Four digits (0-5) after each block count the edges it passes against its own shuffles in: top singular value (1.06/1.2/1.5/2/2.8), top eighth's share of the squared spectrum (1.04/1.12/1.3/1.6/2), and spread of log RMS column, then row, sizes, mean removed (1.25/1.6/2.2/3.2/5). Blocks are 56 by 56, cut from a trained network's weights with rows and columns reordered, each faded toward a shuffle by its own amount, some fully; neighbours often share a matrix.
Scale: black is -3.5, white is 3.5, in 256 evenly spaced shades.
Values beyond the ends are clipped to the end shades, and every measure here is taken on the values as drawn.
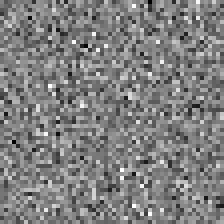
1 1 1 0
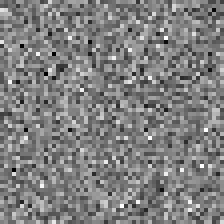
0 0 0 0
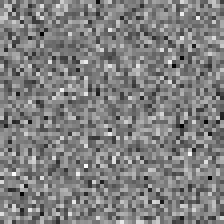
2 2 0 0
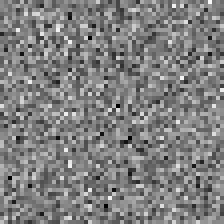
0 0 0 0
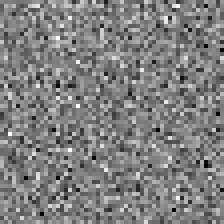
2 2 0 1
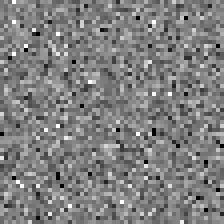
0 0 0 0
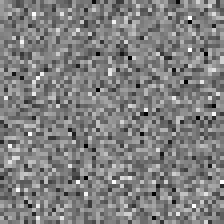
1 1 0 0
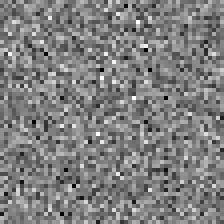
1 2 0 0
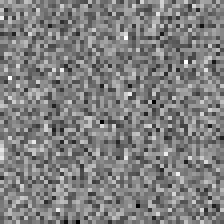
0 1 0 0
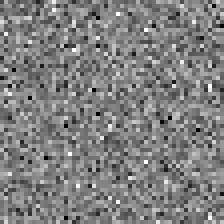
2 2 1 0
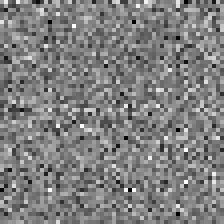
2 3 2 2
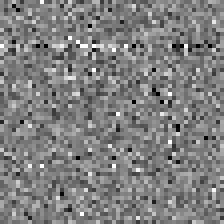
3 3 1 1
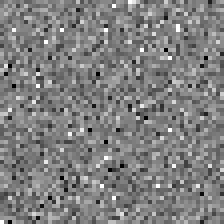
0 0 0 0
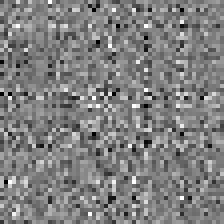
3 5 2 3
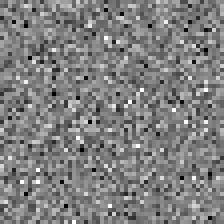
1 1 0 0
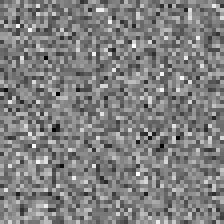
2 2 0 0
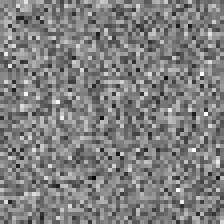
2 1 0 0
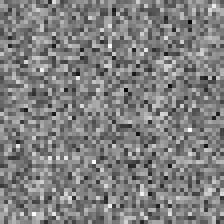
2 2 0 0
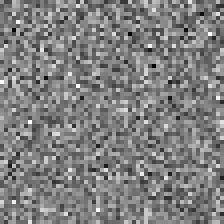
2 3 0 1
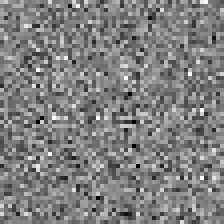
2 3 1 1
